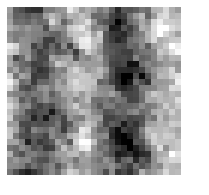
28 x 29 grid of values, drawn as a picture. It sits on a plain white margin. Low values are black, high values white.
Ninth with the highest average: top right. Stripes: upright, repeating 2 times. Average level on the scale: 50%.
